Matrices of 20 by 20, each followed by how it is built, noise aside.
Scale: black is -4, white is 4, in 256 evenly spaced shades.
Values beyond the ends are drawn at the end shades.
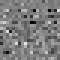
uneven rows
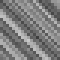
Toeplitz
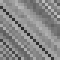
Toeplitz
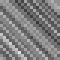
Toeplitz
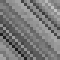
Toeplitz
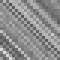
Toeplitz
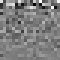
uneven rows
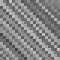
Toeplitz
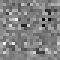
uneven rows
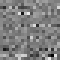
uneven rows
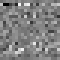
uneven rows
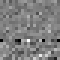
uneven rows
